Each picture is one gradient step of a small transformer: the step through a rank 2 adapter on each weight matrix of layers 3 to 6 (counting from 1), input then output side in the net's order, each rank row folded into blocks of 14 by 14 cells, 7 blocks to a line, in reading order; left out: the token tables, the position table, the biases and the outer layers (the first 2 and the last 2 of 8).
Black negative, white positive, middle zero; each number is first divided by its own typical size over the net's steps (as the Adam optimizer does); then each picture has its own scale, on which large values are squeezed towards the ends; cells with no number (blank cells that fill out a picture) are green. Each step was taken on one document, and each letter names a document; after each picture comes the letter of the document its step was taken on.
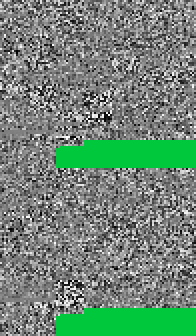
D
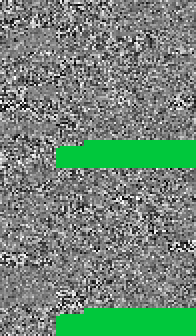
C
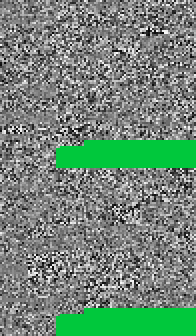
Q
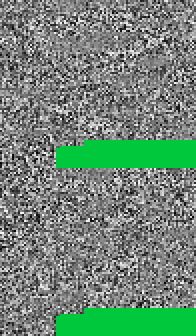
C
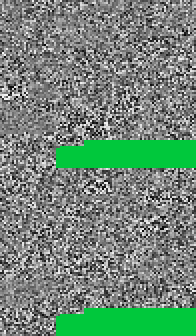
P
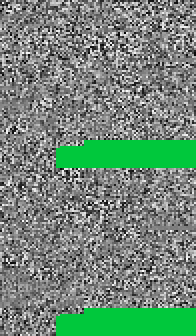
P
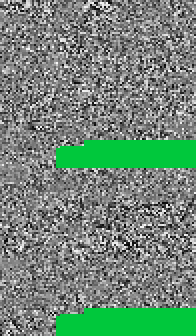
D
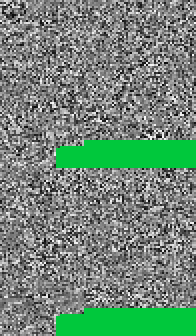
C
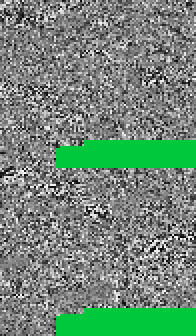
D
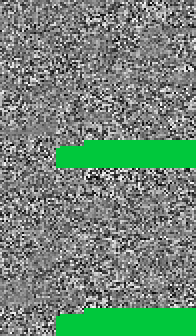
P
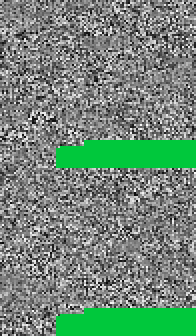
Q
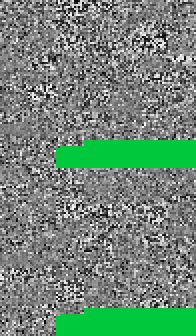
D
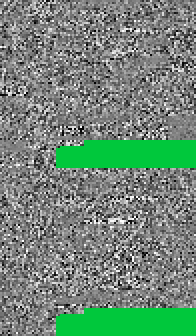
C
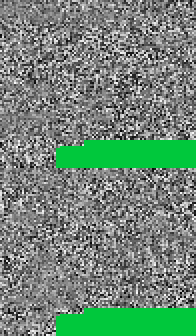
P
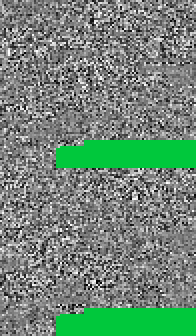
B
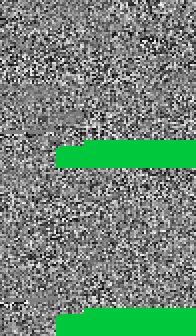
Q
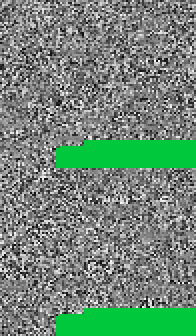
C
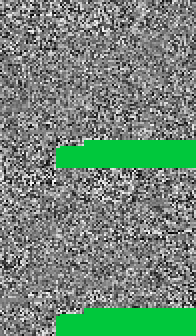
P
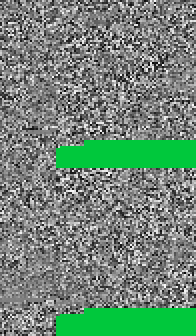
Q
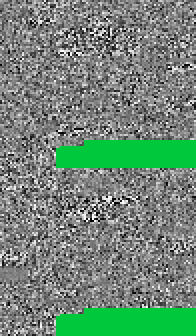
B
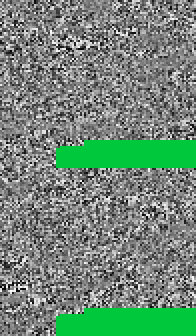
P
